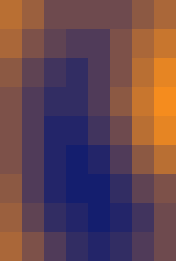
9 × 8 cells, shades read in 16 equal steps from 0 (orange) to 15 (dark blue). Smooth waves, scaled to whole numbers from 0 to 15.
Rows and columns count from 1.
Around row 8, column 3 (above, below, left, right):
14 11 10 14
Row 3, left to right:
7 10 12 13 11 8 4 1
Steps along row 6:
up up up down down down down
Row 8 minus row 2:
1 2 3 3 4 6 7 6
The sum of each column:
58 86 110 117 112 92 63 40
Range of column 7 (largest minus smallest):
9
